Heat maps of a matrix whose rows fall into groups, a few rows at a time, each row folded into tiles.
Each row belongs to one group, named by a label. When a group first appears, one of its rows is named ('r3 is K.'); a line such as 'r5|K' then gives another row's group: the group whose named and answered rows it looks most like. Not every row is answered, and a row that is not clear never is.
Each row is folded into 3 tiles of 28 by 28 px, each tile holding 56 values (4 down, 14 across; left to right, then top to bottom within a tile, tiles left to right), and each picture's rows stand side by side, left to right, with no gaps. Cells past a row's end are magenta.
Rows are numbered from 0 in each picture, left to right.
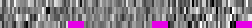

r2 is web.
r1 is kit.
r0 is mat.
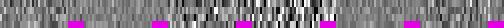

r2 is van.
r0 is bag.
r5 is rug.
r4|bag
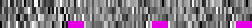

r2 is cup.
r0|web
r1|cup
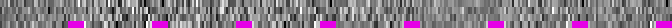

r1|cup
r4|mat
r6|cup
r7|cup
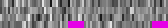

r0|kit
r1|van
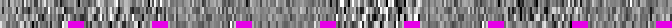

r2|cup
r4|kit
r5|cup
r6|van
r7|kit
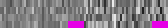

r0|bag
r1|bag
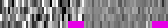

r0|kit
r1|cup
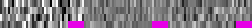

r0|kit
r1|rug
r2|van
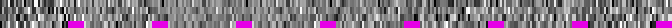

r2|cup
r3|cup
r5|van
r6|rug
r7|web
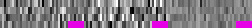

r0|rug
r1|mat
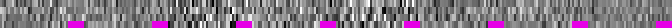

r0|rug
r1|bag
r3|cup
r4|mat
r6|mat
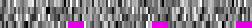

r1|cup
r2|mat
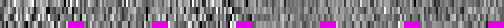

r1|kit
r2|cup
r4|cup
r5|van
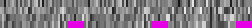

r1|rug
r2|bag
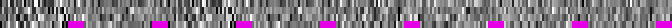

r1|van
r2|web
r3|van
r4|kit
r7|kit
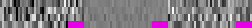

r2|rug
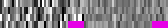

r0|kit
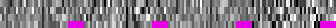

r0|bag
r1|bag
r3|web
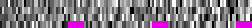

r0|web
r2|kit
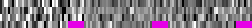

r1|van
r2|van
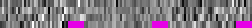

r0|web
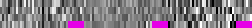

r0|bag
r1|cup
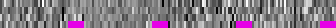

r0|kit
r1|cup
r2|web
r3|bag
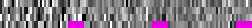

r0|kit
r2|web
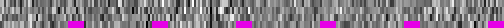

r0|bag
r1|web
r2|bag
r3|kit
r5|mat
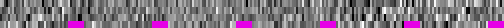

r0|rug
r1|rug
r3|rug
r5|mat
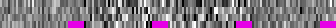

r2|van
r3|web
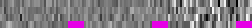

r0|rug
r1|van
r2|kit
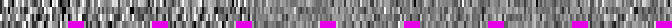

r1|mat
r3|mat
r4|cup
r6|bag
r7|mat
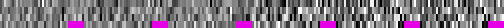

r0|kit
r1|van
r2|rug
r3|van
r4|web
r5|web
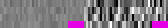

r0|bag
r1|van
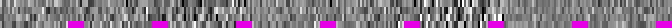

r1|rug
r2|van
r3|cup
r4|cup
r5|kit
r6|bag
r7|bag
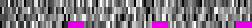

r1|kit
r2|van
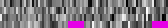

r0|bag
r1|rug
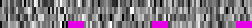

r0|web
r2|bag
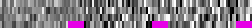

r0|mat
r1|web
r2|kit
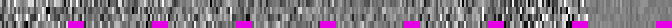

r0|mat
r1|web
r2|rug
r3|van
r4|van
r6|web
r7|bag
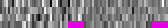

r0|kit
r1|web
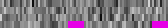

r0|bag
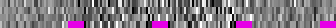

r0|cup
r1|web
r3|kit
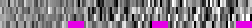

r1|van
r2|kit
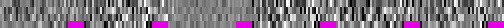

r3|web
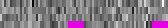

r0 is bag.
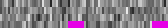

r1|mat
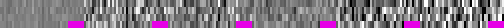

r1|bag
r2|rug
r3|van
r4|van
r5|kit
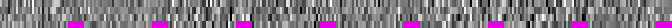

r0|bag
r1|rug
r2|kit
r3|web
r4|rug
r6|rug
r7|rug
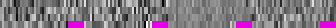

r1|cup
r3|rug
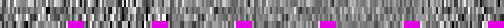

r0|mat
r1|kit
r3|mat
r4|mat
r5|cup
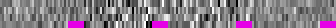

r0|mat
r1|web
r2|kit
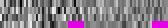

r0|bag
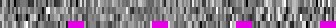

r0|van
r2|cup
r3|mat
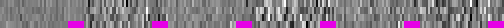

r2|cup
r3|mat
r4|cup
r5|rug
